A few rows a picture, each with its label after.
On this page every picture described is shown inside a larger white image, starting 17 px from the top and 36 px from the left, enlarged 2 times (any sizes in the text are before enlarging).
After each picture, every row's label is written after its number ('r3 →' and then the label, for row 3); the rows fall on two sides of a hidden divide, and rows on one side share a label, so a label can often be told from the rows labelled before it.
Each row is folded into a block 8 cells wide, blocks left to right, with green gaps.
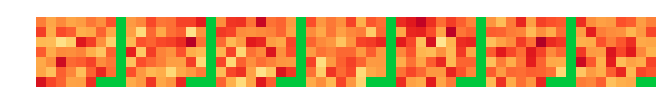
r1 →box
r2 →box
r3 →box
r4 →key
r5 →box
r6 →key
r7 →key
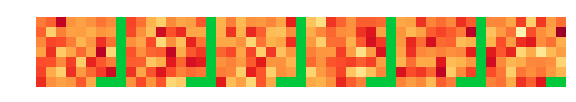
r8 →box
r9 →key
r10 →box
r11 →box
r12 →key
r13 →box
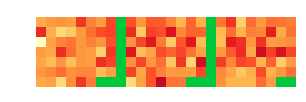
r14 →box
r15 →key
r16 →key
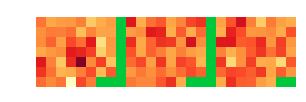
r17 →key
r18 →box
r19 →key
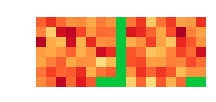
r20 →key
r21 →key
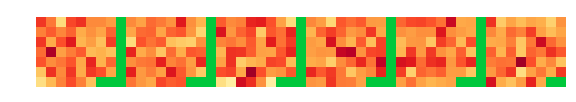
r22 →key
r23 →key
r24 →key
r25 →key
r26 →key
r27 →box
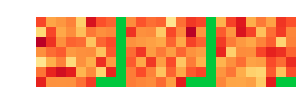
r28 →box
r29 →box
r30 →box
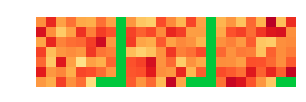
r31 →key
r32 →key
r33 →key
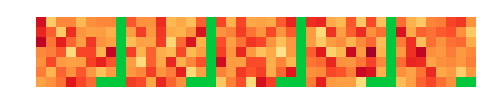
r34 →key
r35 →box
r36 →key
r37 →key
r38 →key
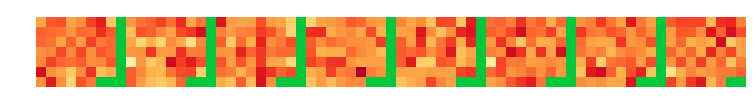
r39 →key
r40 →box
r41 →key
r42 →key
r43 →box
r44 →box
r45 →box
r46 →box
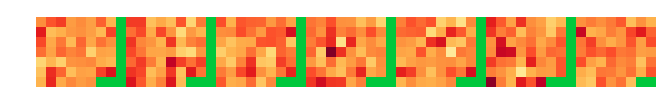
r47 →box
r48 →box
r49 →box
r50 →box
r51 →box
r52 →box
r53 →key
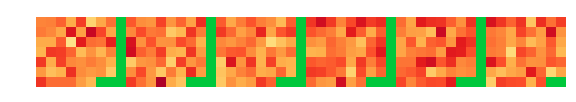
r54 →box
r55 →box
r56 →box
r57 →box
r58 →box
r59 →key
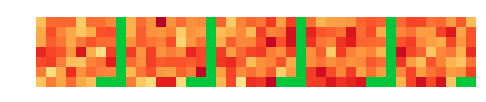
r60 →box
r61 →box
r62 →box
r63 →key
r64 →key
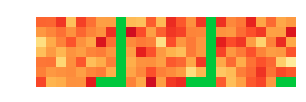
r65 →box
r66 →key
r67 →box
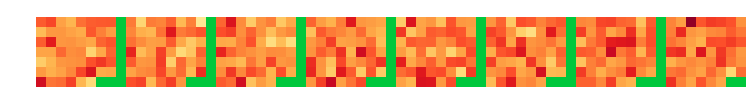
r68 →box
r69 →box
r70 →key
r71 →key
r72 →key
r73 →key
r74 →box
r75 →box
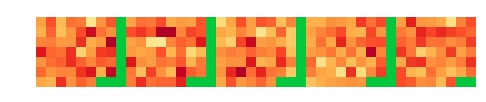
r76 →key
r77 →box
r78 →key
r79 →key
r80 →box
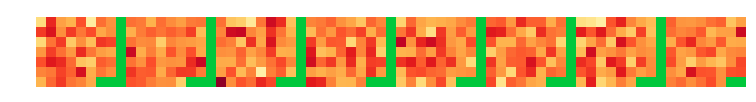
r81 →key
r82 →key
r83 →box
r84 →key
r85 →key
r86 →key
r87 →key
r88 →key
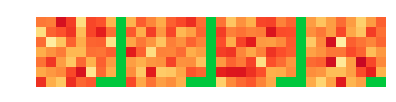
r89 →box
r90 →box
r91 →key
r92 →box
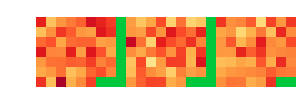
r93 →box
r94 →box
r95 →box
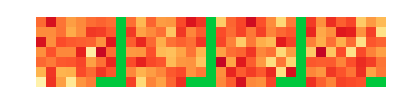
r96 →key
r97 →box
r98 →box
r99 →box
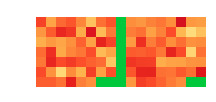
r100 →box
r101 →key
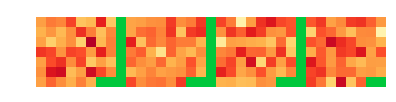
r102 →key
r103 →box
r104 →key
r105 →key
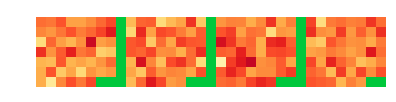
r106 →box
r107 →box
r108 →box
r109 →key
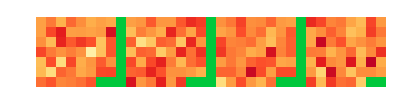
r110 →box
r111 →box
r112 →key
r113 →box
